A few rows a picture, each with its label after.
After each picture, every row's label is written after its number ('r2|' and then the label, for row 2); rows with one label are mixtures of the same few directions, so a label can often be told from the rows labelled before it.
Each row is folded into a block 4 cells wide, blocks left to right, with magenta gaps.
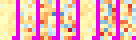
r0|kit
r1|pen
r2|kit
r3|pen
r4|pen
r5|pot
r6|pot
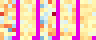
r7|pen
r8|pot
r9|kit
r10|pot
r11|kit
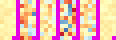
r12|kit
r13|kit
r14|pot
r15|pot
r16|pen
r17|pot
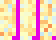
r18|pot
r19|kit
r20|pot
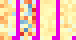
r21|kit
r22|pot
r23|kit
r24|pen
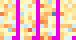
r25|pen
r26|pen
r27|kit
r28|pen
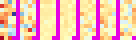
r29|kit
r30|pen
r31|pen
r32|pen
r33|pen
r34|kit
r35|pot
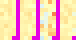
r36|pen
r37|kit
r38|kit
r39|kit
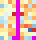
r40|kit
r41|pen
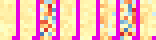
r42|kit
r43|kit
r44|pot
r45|pot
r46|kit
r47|kit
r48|pot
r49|kit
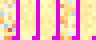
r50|pen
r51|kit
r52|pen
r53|kit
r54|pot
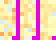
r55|pot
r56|pen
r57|kit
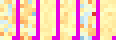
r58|pot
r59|kit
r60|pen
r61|kit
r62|kit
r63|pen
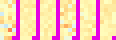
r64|pen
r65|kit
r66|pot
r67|pen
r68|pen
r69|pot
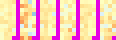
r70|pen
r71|kit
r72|kit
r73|pen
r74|kit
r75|pen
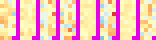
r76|kit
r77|pot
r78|kit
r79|pen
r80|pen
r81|kit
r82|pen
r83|pot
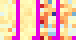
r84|pen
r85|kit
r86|kit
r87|kit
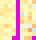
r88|pen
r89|pen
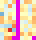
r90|pen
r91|pot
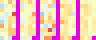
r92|kit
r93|kit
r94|pen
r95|kit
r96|kit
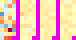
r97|pen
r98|pen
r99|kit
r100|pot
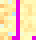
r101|kit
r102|pot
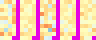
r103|pot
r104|pot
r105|pen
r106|pot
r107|pen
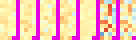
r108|kit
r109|pot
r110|pot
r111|kit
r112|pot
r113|pot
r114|pot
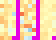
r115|kit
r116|pen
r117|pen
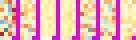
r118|pot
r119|pen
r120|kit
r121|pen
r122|pen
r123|pot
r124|pen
